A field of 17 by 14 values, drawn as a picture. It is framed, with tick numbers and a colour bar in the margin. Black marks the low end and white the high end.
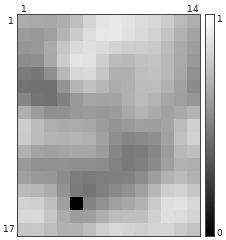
Lone odd cells: 1, lower than its neighbours. Roughest part: bottom left. Ninth with the highest average: top middle. Stripes: none. Average level on the scale: 70%.
